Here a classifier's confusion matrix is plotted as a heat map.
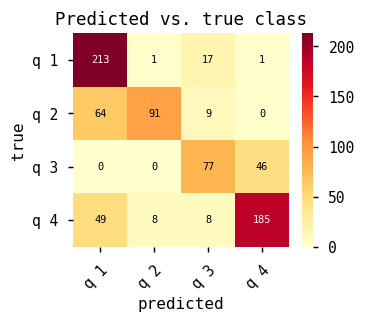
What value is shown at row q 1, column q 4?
1
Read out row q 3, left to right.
0 0 77 46
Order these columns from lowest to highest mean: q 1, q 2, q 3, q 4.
q 2, q 3, q 4, q 1
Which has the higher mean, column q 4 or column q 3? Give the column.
q 4
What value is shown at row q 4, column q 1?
49
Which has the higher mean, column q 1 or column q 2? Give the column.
q 1
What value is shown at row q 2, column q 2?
91
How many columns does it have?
4
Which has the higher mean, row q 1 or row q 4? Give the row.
q 4
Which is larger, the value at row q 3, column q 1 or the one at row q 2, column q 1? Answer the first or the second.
the second
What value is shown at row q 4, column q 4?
185
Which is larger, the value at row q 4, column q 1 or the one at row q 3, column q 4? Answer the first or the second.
the first
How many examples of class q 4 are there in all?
250
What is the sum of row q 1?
232
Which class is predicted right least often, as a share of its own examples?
q 2
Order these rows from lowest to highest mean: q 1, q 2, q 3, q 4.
q 3, q 2, q 1, q 4
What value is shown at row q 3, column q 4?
46
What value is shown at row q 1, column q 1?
213
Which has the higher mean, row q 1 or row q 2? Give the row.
q 1
